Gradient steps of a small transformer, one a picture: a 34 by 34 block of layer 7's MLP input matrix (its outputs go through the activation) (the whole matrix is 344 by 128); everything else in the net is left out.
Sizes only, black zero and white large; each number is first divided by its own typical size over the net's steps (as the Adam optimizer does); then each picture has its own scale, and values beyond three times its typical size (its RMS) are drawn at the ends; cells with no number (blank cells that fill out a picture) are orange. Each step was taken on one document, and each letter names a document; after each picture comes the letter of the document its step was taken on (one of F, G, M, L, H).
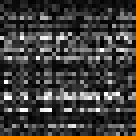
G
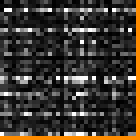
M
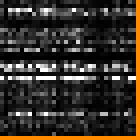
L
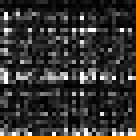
M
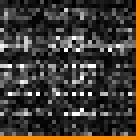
M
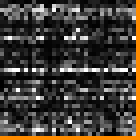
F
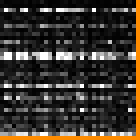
G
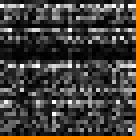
F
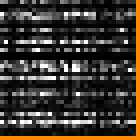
L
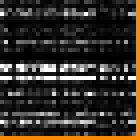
L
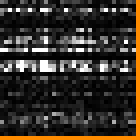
L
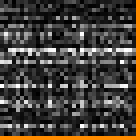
G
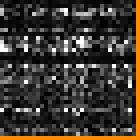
M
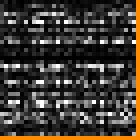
F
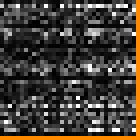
F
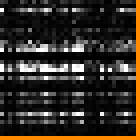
L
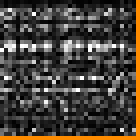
G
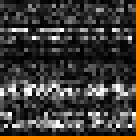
F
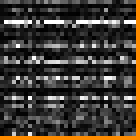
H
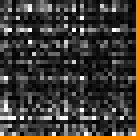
M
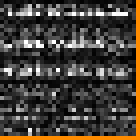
G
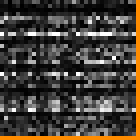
H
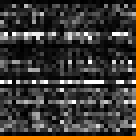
F
